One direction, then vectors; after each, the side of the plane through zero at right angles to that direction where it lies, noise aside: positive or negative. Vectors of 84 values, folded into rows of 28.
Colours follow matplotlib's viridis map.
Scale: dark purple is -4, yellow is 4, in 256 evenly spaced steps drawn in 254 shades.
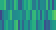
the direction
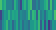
positive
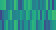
positive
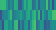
positive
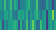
positive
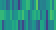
positive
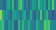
negative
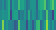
negative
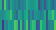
positive
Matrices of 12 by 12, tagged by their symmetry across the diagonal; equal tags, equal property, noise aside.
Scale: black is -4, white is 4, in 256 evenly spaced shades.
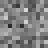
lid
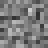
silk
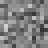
silk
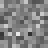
silk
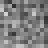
lid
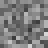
silk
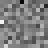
lid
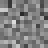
lid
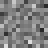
lid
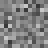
lid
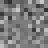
silk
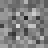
lid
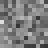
silk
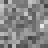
silk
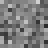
silk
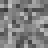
lid
